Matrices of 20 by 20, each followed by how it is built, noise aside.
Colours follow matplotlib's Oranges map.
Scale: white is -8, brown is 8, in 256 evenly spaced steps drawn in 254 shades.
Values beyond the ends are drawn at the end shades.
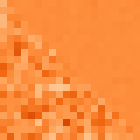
lower triangular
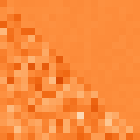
lower triangular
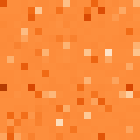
sparse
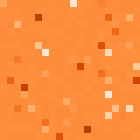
sparse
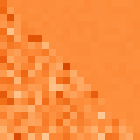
lower triangular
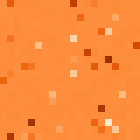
sparse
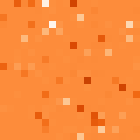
sparse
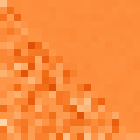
lower triangular
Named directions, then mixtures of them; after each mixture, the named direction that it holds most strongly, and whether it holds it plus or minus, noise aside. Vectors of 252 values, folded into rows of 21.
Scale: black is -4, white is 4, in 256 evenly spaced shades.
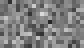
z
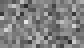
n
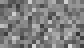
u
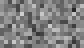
z, plus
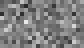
n, plus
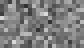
z, plus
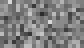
z, minus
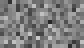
z, plus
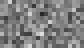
z, minus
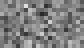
z, minus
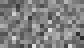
u, plus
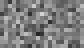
z, plus
